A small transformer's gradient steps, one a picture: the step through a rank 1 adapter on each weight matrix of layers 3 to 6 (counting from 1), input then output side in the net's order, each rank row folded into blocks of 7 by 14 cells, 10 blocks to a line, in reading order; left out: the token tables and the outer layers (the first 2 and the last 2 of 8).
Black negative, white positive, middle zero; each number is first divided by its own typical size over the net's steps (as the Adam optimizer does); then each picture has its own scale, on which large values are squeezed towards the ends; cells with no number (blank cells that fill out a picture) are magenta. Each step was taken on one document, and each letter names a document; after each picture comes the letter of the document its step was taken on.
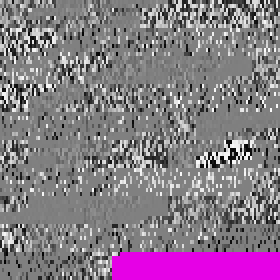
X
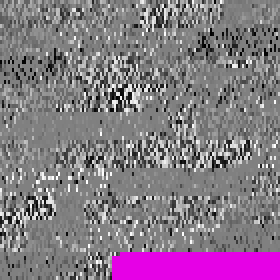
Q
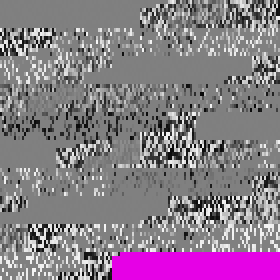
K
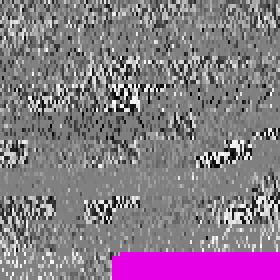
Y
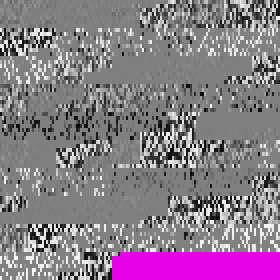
K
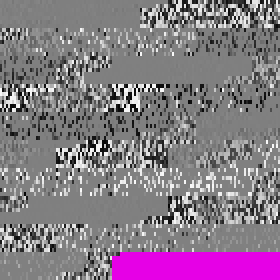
X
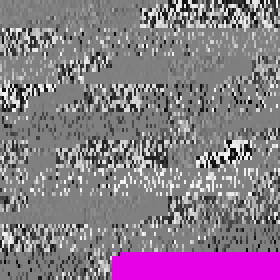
X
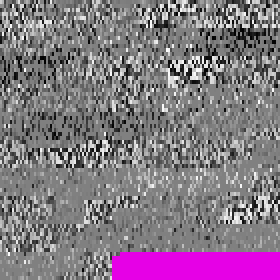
Y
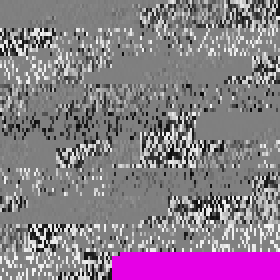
K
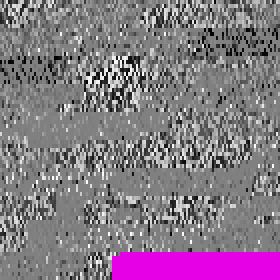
Q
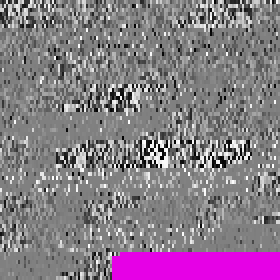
Q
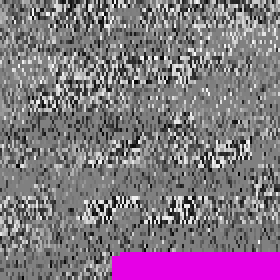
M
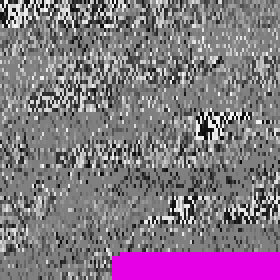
M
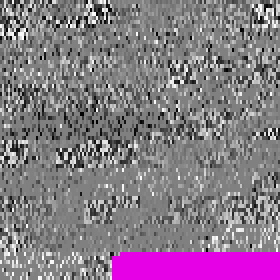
Y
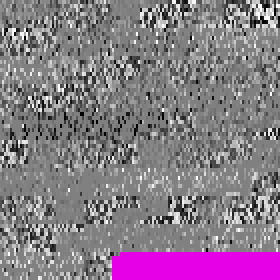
Y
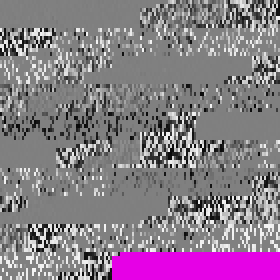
K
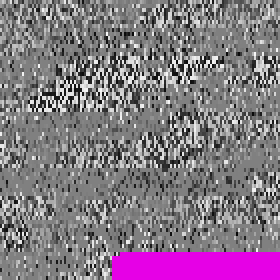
M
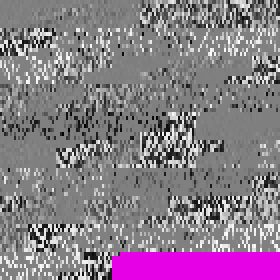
K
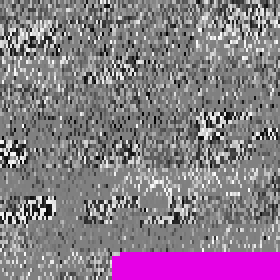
Y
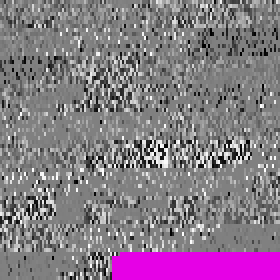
Q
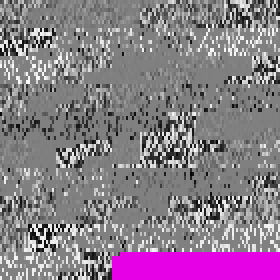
K
